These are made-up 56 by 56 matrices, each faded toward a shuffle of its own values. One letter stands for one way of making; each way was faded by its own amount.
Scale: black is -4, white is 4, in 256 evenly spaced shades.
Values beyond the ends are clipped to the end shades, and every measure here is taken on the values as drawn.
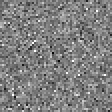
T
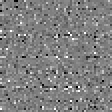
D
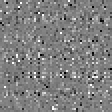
D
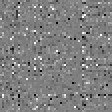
D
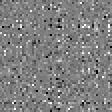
D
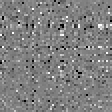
D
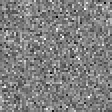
T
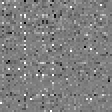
D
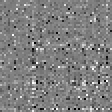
D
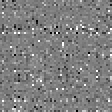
D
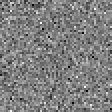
T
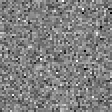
T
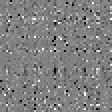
D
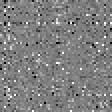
D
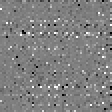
D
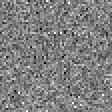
T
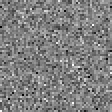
T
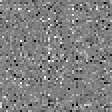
D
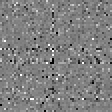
D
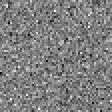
T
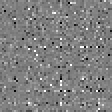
D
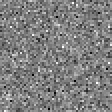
T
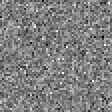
T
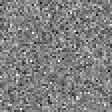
T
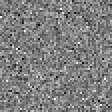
T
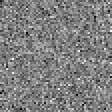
T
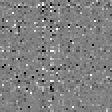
D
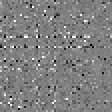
D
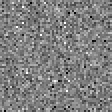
T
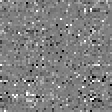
D
